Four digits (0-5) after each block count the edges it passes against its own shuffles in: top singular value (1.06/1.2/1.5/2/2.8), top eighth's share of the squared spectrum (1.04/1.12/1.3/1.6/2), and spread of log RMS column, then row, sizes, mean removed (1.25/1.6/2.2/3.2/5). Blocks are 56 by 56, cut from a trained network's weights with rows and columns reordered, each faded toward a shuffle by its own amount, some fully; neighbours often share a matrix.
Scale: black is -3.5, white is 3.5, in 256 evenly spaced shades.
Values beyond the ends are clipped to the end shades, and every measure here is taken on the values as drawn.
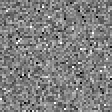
0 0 0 0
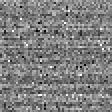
3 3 1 1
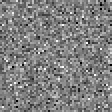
1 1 0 0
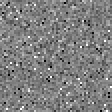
0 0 0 0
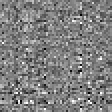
4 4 2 2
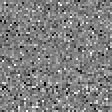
2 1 0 1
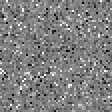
0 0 0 0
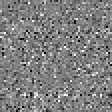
3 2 0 2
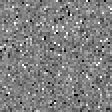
1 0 0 0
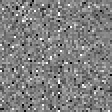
2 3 2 1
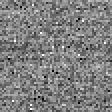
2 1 0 0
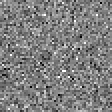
2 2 0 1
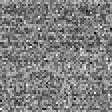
2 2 0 0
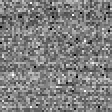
2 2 0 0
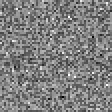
0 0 0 0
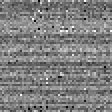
4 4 2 1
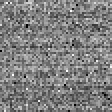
3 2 0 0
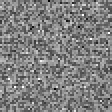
1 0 0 0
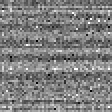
4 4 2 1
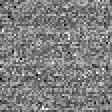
2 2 0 0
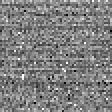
3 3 1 1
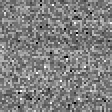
1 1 0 0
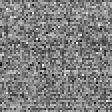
2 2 0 0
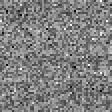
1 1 0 0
